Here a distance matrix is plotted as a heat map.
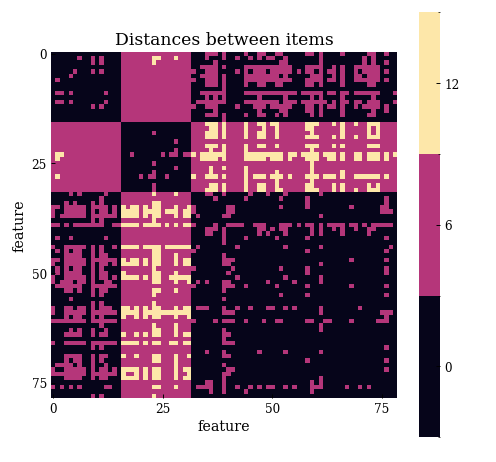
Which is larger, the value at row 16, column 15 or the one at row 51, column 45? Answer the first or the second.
the first
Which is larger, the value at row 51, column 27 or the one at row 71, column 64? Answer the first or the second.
the first
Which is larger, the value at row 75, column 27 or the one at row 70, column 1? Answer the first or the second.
the first
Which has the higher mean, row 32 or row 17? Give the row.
17
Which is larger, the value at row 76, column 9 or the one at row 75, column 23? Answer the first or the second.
the second
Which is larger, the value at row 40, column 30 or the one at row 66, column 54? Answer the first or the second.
the first
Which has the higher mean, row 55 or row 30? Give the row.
30
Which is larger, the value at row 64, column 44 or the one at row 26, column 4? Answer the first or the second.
the second
